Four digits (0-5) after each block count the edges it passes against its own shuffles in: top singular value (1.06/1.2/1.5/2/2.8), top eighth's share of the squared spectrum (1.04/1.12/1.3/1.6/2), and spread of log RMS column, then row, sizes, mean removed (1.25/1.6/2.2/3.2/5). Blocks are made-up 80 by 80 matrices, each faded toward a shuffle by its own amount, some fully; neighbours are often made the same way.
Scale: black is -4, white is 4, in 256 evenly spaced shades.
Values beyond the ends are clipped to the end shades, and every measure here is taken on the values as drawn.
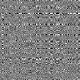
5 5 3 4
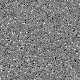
1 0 0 0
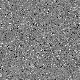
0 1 0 2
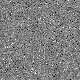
0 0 0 0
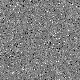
0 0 0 0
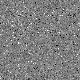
0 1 0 1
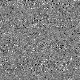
1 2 0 3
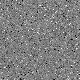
0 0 0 0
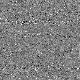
1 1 0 2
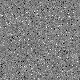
0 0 0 0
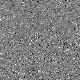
1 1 0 2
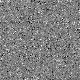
0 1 0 1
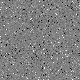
2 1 0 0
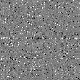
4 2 0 1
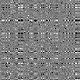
5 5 3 3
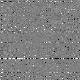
4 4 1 2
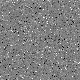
0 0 0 0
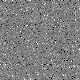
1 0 0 1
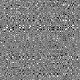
4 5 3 3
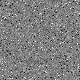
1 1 0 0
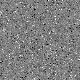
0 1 1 0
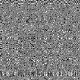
4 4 2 3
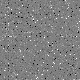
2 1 0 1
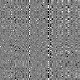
5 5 3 2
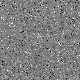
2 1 0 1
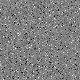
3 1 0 0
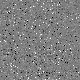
2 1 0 0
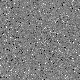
0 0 0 0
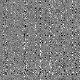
2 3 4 2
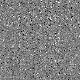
1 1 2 1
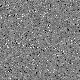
0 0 0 0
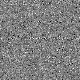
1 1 0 2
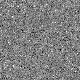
0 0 0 1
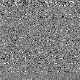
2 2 0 4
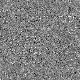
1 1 0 2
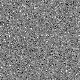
0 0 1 0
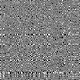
4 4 2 3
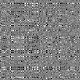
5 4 2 3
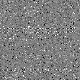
3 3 1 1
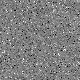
1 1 0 0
